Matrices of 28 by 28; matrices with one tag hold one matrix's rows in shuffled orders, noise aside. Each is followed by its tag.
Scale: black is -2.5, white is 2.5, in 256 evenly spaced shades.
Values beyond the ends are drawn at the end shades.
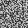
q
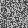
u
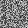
u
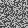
q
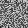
q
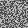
q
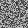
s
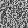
u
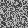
u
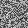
s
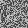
u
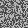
q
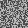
u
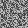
u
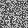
q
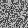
s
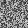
u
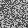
q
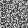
u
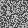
u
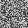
u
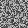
s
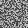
q
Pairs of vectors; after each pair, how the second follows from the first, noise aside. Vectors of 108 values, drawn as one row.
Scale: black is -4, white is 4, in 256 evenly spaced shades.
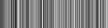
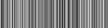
shuffled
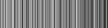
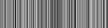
shuffled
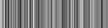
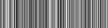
shuffled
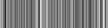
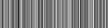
shuffled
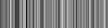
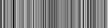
shuffled
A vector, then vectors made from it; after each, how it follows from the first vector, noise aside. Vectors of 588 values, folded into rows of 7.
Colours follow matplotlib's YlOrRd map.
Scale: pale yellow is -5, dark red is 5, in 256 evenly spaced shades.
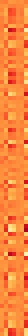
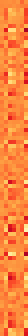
negated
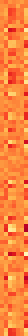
copied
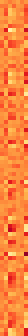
negated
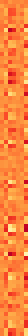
copied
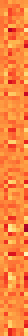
copied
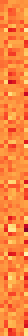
copied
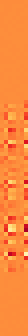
partly zeroed
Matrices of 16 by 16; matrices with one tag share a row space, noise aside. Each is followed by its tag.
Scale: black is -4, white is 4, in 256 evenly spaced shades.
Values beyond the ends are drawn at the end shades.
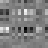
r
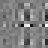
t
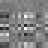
r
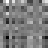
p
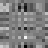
r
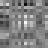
r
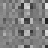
t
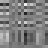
r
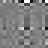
t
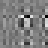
t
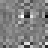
t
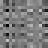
p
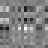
r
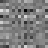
r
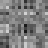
r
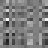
p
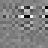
t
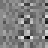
t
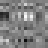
r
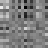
r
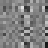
t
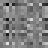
p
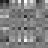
r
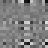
t
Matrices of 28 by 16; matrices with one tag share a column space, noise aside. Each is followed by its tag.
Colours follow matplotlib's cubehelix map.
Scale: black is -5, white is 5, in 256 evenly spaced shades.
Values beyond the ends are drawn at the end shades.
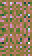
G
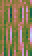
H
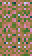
G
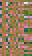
G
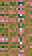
G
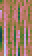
H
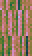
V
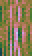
H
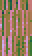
V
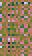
G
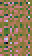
G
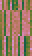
V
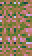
G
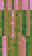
V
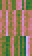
V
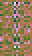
G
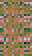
G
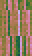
V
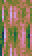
H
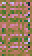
G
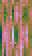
H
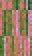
V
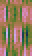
H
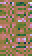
G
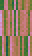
V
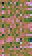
G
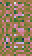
G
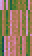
V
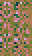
G
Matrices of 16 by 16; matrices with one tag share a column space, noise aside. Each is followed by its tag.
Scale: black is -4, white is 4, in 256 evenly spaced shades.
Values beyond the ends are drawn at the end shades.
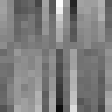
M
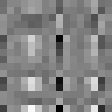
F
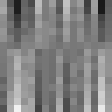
M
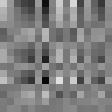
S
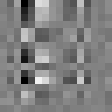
S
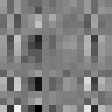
F
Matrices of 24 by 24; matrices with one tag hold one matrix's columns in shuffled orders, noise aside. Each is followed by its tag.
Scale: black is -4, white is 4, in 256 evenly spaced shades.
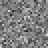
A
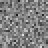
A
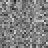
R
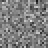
R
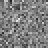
R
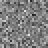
A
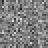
R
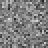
R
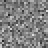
A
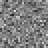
A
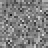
A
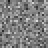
R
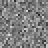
A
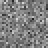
R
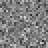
A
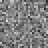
R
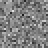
A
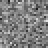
R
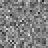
A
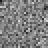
R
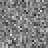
A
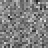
R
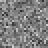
A
